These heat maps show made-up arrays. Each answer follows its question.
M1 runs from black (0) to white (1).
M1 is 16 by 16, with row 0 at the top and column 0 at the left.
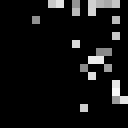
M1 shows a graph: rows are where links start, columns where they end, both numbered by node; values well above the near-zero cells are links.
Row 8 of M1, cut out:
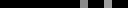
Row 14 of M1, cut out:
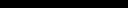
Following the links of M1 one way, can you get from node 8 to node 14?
yes
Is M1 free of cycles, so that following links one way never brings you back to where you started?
yes
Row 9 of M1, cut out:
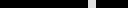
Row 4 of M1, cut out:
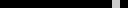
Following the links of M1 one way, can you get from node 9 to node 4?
no
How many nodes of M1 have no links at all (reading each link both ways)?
1
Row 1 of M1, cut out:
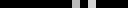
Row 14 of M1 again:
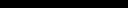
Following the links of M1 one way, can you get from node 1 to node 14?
yes
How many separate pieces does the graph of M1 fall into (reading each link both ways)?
2
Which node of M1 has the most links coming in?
node 14
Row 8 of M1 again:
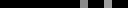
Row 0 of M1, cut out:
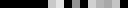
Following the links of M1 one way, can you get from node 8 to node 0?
no
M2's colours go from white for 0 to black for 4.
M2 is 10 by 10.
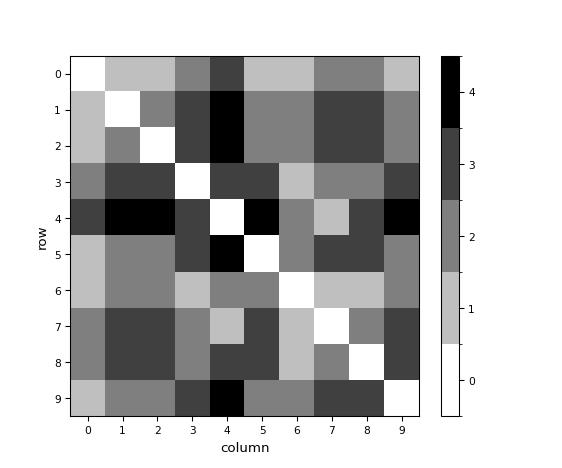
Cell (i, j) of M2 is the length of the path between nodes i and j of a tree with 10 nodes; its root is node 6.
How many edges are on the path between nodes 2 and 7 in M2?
3
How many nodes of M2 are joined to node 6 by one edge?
4
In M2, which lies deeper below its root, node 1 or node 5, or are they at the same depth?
the same depth
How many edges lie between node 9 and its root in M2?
2
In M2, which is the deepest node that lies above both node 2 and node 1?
0
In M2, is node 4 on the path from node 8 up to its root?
no
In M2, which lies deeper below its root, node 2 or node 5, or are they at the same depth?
the same depth
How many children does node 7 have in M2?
1
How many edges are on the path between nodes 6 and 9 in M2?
2
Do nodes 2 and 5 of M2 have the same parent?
yes
